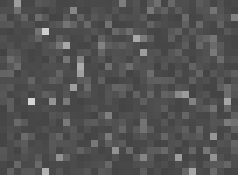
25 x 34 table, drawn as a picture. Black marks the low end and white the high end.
Seam: none. Slope: none. Histogram: skewed, a long tail of high values. Average level on the scale: 30%. Grain: fine. Mirror symmetry: none.
